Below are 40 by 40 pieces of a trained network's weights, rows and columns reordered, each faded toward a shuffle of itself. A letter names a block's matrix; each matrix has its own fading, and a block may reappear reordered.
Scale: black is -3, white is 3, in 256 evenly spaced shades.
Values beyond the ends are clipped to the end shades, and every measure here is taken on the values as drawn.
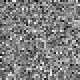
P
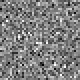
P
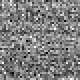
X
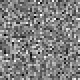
P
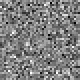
P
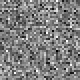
P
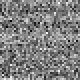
X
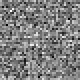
X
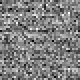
X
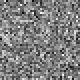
P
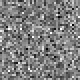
P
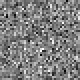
P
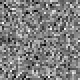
P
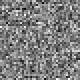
P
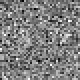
P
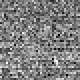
X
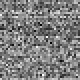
X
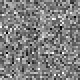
P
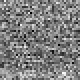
X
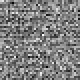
X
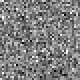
P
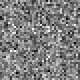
P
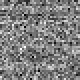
X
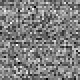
X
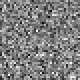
P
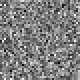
P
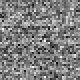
X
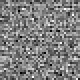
X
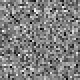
P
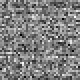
X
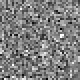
P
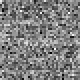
X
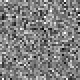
P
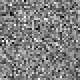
P
